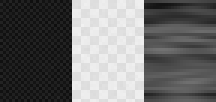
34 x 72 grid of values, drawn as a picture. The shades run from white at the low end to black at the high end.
It is made of 1 by 3 panels. Panel 1,1: very high, checkered, faint in contrast. Panel 1,2: very low, checkered, faint in contrast. Panel 1,3: high, streaked across.
